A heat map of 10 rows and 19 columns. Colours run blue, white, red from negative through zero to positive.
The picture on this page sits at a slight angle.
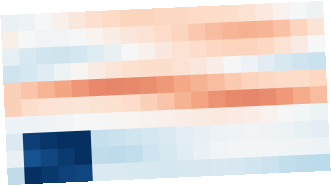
Odd patch: lower, in the bottom left. Ninth with the lowest average: bottom left. Average level on the scale: 50%. Histogram: skewed, a long tail of low values. Grain: streaks across.
